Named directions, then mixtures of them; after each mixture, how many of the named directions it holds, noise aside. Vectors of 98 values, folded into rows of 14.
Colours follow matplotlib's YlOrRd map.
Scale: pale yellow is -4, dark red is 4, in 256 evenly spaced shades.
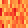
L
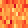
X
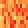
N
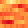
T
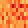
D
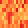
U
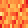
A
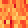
two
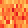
one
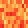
three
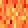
one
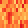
one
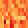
three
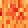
three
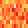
one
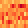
two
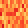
two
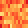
three
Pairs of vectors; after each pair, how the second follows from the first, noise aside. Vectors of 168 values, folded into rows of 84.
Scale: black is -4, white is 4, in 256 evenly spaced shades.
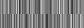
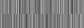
shrunk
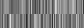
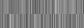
shrunk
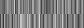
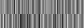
negated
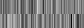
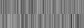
shrunk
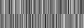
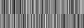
negated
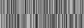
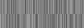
shrunk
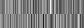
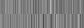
shrunk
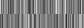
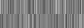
shrunk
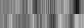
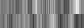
negated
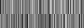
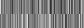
negated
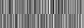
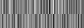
negated
